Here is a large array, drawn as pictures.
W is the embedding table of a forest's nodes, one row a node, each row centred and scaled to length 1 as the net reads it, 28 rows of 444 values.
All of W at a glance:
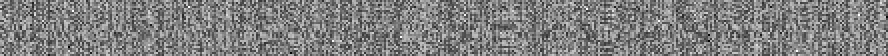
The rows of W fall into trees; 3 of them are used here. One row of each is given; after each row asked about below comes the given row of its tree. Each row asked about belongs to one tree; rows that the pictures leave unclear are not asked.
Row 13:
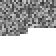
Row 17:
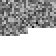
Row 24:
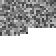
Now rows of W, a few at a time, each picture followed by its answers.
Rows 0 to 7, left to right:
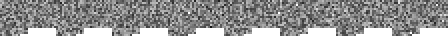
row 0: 24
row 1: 13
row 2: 24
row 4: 13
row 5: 17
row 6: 24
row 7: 13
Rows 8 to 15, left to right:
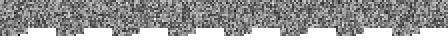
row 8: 24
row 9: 24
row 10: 13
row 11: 24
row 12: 13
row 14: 13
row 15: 24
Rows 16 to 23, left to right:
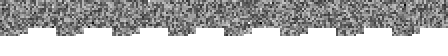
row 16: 17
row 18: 17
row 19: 13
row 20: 17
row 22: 24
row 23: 13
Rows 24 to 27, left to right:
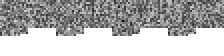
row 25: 24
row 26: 13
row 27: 24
